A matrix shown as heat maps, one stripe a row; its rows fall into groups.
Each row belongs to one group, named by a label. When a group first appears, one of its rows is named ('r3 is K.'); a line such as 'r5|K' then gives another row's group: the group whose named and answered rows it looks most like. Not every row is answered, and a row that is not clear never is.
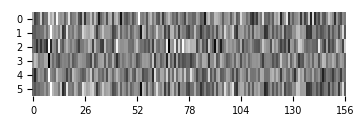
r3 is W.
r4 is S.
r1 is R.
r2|S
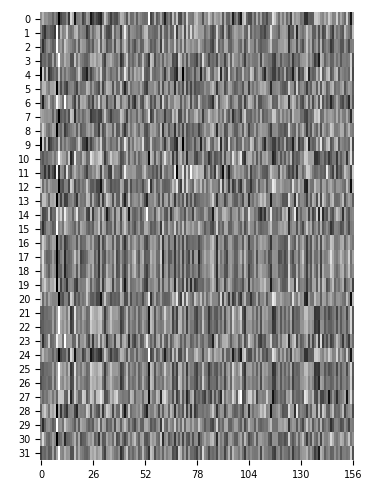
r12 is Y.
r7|Y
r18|W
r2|S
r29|S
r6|S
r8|W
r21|R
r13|W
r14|S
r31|R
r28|W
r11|S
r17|W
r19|W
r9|R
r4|R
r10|R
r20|Y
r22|R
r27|R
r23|S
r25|R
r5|W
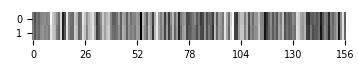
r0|R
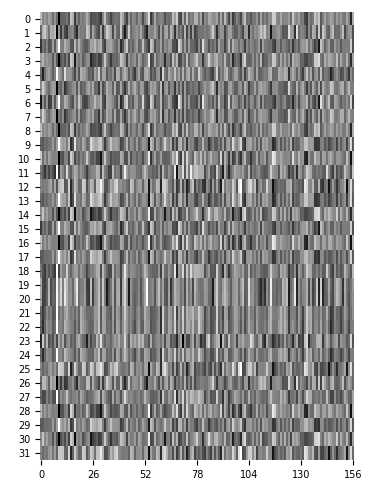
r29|R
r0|Y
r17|R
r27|S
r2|R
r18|S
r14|Y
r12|R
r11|S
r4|S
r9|R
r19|S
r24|S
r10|Y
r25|R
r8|Y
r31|R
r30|Y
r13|R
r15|R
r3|Y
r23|R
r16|Y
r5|W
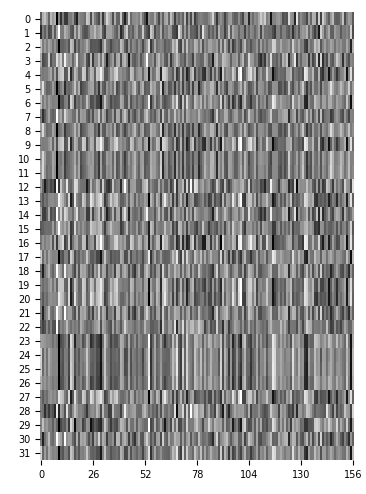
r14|S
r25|Y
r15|R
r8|W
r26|Y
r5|W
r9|R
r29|Y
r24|Y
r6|Y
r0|W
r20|R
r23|Y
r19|R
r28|S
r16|R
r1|R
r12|S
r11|W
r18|S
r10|W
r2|Y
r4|R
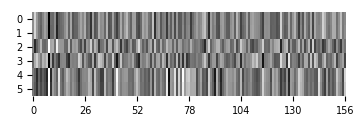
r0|W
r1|W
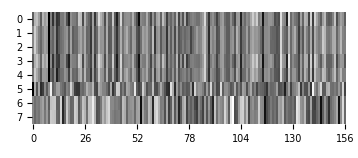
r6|R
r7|R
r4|W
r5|R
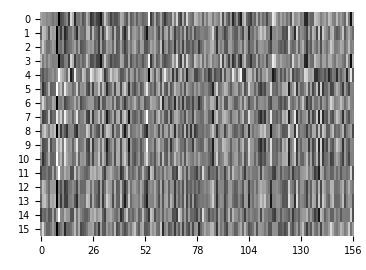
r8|W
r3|Y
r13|W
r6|W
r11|R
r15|W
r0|Y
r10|S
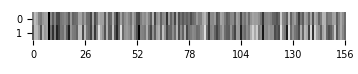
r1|W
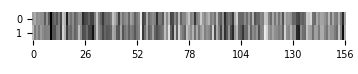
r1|Y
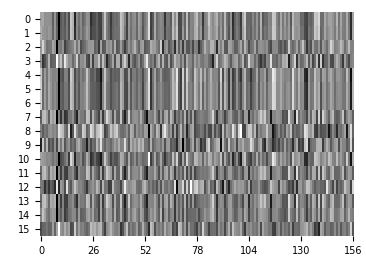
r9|R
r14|W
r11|W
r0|Y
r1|Y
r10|Y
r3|S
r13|W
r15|R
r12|S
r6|Y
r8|R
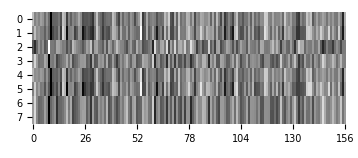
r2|S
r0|Y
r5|Y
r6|W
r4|Y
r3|W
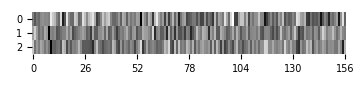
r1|W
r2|Y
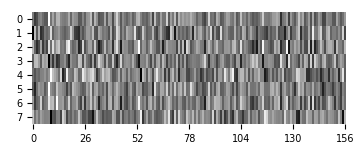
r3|W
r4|R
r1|R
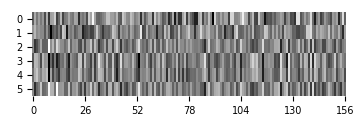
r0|R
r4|W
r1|Y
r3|W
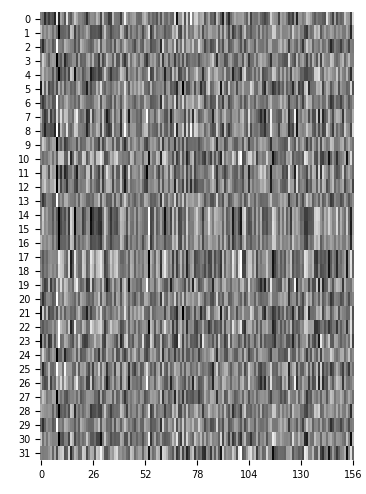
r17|R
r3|W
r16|Y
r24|W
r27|W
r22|R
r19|S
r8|S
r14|Y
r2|S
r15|Y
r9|W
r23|R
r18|R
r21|R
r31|R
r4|Y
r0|S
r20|S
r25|S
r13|S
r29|S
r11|W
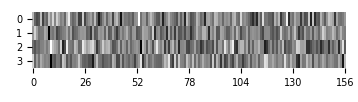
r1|W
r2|R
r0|S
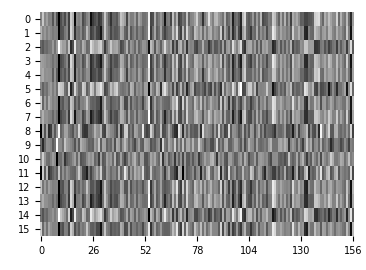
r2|R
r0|Y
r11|R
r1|Y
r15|Y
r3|Y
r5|R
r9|S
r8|R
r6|Y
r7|Y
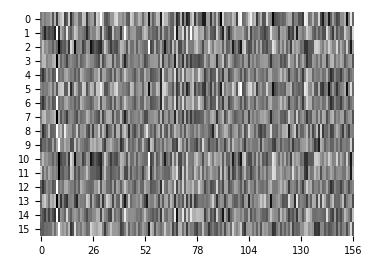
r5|R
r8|S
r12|S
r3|W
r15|R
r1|S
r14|S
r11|Y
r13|W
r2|Y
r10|Y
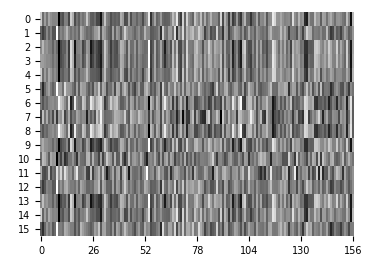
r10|W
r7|R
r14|Y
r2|Y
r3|Y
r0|Y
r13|Y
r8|R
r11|S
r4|Y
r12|S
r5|S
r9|Y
